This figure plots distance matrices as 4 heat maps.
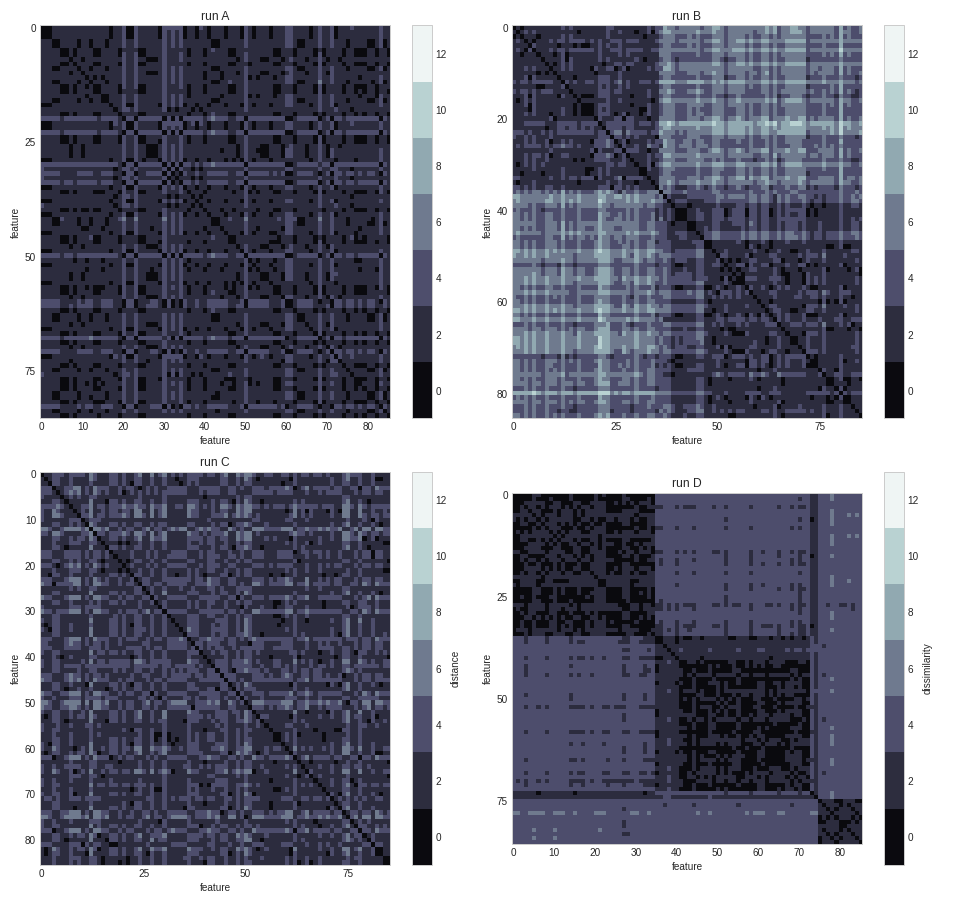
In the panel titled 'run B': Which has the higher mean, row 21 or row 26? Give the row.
21
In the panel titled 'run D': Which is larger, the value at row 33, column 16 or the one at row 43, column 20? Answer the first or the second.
the second
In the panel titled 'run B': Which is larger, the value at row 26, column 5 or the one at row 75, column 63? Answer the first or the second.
the first
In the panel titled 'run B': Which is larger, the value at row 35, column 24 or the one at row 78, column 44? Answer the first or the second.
the second
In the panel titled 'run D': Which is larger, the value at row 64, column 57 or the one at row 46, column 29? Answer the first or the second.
the second
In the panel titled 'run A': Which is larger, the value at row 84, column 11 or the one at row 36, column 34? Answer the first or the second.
the second
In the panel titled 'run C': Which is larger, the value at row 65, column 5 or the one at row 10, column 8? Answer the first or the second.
the second
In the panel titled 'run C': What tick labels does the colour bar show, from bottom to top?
0, 2, 4, 6, 8, 10, 12
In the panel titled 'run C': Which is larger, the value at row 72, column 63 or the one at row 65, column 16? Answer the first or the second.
the second
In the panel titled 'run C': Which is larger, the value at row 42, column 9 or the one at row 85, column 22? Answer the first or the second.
the first
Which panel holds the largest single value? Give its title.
run B
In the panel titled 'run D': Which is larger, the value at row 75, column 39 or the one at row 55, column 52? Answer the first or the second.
the first
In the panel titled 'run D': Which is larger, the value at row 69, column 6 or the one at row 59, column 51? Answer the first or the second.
the first
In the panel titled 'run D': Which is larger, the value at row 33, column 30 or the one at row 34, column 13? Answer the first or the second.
the first
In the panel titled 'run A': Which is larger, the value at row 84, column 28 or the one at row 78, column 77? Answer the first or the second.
the first
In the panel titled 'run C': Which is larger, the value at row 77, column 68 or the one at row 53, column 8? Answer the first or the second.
the second
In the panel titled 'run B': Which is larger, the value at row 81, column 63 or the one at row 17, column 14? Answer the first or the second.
the second
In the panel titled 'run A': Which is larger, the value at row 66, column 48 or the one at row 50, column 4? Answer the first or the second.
the second
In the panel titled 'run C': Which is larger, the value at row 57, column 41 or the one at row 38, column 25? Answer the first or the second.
the first
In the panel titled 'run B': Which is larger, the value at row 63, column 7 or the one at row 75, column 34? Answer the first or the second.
the second
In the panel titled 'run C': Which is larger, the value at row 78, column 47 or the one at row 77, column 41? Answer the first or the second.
the first
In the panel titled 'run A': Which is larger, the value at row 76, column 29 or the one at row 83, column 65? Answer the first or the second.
the second
